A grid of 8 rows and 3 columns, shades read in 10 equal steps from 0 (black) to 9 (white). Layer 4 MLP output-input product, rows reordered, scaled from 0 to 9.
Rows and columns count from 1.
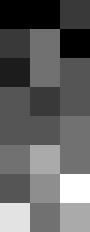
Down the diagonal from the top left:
0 4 3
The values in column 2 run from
0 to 6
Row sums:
2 6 8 8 10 14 17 18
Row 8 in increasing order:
4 6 8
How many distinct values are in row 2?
3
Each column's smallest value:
0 0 0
